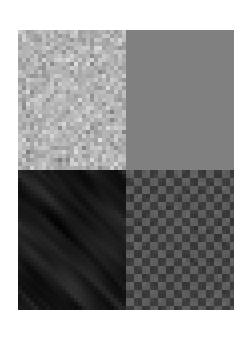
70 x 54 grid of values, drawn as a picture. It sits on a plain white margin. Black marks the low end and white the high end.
It is made of 2 by 2 panels. Panel 1,1: high, fine-grained. Panel 1,2: middling, flat. Panel 2,1: very low, slanting down to the right, faint in contrast. Panel 2,2: low, checkered.
